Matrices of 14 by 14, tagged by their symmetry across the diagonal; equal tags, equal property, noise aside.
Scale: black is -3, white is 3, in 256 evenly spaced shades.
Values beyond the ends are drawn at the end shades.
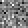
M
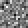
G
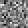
M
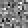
M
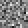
M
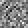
G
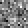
M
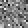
M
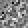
G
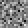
G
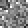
G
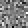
M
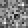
G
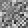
G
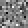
M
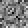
G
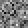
G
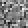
M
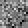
G
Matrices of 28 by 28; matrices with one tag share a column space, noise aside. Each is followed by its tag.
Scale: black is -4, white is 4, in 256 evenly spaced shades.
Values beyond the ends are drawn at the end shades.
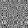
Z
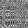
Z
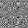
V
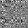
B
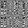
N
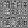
N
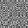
Z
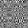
B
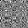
B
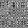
N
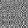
Z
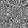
B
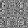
N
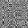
Z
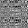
B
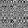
B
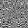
V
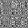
N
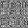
N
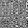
N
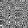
Z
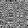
Z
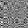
V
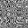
B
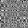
B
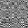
V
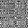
N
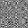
V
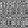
N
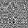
V
